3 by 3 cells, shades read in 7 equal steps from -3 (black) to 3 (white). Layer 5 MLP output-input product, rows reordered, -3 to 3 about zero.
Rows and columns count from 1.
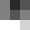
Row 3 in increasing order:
2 3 3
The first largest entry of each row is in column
1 1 1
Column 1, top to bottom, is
0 0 3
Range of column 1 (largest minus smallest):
3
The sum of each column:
3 0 1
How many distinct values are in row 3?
2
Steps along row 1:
down up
